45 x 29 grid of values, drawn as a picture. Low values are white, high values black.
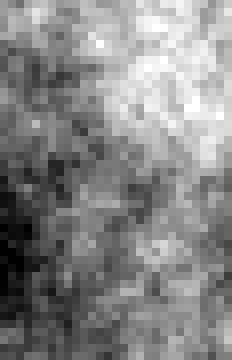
Stripes: none. Ninth with the lowest average: top right. Average level on the scale: 50%. Ninth with the highest average: bottom left. Slope: up to the bottom left. Grain: blotchy.
